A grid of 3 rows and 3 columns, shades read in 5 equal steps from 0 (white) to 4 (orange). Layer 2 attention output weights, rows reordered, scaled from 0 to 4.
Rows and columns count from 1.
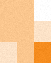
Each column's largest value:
2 2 4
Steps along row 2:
same down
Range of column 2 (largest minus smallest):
0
